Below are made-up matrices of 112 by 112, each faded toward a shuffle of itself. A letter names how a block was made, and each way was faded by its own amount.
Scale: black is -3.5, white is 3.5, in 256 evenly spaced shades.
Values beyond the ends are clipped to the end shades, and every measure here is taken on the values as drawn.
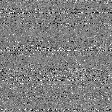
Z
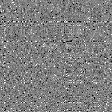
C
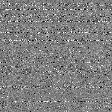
Z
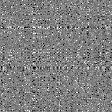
C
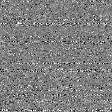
Z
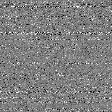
Z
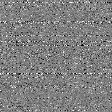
Z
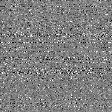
Z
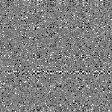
C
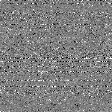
Z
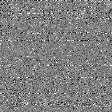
Z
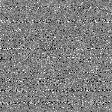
Z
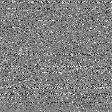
Z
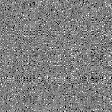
C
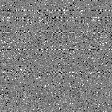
C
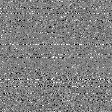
Z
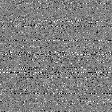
Z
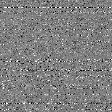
Z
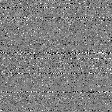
Z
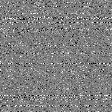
Z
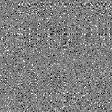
C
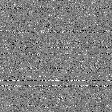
Z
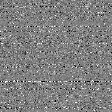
Z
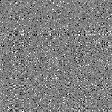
C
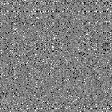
C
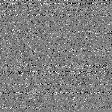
Z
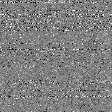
Z
